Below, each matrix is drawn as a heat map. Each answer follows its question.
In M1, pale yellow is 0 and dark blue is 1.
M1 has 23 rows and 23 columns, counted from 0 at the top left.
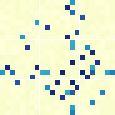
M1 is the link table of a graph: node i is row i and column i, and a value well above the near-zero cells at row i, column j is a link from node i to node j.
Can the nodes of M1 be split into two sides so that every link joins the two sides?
yes
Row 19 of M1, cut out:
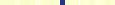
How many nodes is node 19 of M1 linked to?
1
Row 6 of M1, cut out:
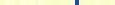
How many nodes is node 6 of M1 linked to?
1
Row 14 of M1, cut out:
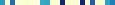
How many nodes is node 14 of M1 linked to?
9
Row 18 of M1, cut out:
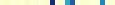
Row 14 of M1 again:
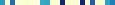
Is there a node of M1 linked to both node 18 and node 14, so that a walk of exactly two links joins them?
no
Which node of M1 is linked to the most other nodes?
node 14
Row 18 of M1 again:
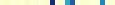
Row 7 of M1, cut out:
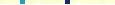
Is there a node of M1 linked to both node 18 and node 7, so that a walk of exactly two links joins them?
yes
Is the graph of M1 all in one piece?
yes
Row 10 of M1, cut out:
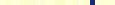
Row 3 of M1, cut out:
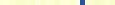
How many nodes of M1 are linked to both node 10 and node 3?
0
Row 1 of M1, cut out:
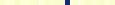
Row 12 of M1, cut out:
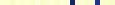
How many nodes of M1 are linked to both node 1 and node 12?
0
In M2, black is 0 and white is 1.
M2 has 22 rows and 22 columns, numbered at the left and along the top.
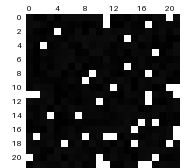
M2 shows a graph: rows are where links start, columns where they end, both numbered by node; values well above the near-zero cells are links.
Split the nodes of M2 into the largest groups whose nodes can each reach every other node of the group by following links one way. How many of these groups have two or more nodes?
3
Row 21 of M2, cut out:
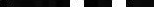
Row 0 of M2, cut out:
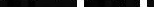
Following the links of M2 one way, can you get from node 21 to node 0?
yes
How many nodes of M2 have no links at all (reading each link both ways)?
3
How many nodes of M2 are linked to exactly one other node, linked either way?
6
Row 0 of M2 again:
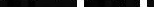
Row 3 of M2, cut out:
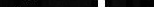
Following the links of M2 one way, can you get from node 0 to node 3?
no
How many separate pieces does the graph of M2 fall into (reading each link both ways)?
6
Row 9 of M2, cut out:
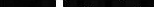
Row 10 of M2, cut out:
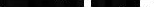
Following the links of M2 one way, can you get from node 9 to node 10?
yes
